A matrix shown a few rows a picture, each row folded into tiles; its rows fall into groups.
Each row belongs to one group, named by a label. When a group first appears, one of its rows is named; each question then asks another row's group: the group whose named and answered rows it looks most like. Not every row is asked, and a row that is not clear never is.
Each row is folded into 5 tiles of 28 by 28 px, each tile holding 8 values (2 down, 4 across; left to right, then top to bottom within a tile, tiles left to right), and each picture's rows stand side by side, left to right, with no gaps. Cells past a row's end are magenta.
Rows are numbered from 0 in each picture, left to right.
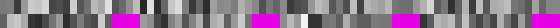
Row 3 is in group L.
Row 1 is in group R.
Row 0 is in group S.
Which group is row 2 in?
S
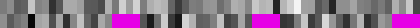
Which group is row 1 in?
L
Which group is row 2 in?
L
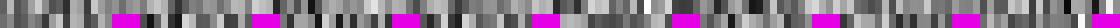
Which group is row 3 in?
L
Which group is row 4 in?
S
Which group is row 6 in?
L
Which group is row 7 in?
S
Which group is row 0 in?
R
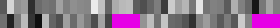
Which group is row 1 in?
S
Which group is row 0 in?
L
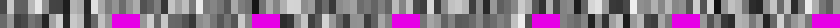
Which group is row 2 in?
L
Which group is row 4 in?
R
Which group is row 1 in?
S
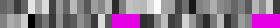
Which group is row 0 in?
S
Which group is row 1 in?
L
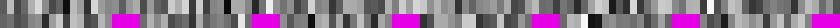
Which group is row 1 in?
S
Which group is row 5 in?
R
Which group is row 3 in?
L
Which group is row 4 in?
S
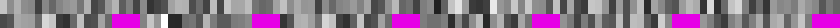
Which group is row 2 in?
L
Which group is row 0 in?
L
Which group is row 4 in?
R
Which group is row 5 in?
R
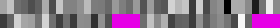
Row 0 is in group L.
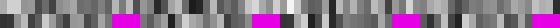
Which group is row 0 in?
L
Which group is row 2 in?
L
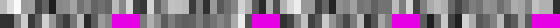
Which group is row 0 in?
L
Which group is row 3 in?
L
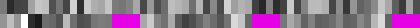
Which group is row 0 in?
S
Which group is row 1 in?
S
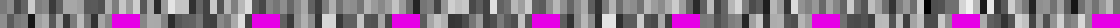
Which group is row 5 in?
R
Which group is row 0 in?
R
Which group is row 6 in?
R
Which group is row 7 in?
R
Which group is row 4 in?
L
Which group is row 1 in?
S
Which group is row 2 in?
L
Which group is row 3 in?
S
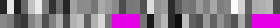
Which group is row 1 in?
L
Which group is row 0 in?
R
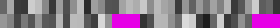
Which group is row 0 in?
R
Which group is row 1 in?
L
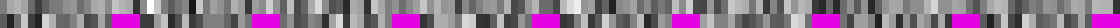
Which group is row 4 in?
L
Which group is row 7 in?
L
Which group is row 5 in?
S
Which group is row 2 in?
R
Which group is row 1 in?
L
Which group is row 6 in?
L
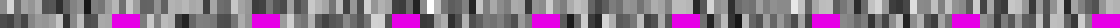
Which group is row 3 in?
L
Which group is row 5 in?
L
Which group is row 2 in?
S
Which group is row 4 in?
L
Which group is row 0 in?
R
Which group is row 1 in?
S
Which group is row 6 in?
R
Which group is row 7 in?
R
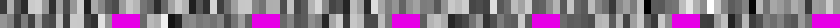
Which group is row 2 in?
R
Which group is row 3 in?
S
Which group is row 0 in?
R
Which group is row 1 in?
S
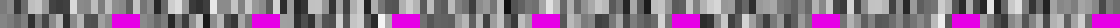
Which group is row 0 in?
R
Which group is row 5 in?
L
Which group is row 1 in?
R
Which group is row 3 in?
R
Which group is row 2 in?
R
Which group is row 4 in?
S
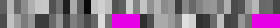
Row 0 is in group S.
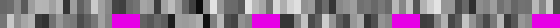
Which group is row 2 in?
L
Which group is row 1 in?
R
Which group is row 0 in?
S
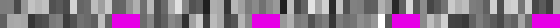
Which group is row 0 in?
S
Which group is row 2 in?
S
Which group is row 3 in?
S
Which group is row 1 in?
R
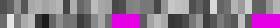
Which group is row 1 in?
S
